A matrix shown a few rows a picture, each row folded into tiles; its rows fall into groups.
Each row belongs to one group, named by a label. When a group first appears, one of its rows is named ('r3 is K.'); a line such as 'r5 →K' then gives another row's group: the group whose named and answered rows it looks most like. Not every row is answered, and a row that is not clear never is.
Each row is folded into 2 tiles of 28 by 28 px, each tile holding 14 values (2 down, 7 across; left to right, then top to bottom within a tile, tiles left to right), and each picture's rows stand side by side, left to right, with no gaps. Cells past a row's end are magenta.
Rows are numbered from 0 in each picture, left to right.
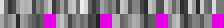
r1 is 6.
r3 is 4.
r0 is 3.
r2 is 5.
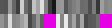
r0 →4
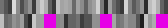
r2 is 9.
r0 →9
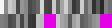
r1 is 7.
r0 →5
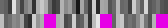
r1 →7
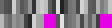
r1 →6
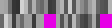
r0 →4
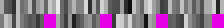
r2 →4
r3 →5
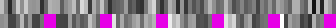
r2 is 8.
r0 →6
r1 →9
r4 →3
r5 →9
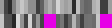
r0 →6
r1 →5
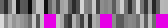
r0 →8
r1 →7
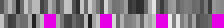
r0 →7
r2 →8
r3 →3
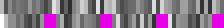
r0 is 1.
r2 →6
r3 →9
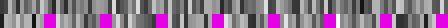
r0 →4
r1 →3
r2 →6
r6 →8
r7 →7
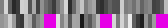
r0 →4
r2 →1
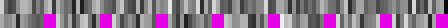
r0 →3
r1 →8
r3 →9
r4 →1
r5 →3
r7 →8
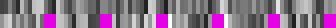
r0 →4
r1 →3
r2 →8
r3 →1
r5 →6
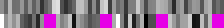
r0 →1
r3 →1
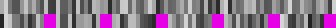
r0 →4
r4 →1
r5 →5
